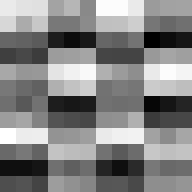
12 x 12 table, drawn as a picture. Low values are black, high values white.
Stripes: horizontal, repeating 3 times. Mirror symmetry: none. Average level on the scale: 50%.
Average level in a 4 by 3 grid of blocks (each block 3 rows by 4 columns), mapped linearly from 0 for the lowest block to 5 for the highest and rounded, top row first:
432 | 245 | 321 | 012
